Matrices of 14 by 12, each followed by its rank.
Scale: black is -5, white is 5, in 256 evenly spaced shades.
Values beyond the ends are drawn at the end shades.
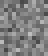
full rank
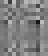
two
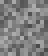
full rank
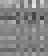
two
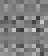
two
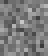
full rank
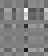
one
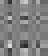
one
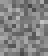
full rank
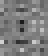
two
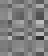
one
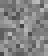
full rank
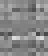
two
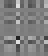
one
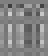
one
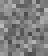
full rank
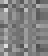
two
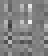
two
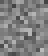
full rank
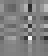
one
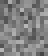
full rank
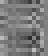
two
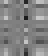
one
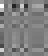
one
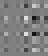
one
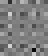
two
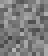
full rank
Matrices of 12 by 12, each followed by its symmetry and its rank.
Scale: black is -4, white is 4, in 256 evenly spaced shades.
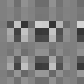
neither, rank one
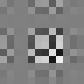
symmetric, rank one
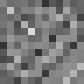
symmetric, full rank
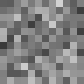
neither, full rank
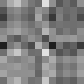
antisymmetric, rank two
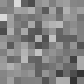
symmetric, full rank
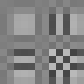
symmetric, rank one
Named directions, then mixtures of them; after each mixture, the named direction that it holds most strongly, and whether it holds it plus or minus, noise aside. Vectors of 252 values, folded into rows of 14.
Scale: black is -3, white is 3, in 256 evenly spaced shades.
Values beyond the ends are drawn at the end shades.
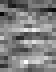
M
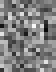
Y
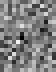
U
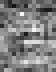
M, plus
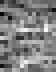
M, plus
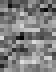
M, plus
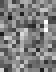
Y, minus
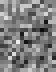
U, plus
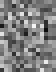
Y, plus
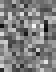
Y, plus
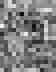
Y, minus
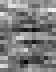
M, minus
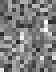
U, minus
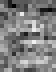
M, plus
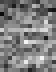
M, plus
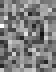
Y, minus
